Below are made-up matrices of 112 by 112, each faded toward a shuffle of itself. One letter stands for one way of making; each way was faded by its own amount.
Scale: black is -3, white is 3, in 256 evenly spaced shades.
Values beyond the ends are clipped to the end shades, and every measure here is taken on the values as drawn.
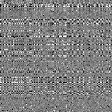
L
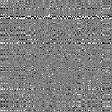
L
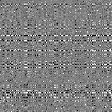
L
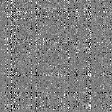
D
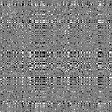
L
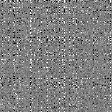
D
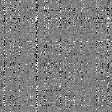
D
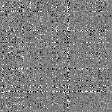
D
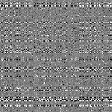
L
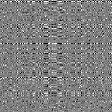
L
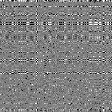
L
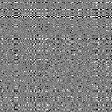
L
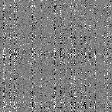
D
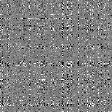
D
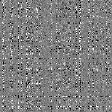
D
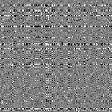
L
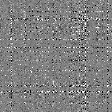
D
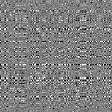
L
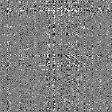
D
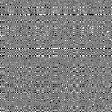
L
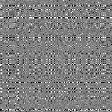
L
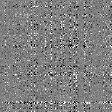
D
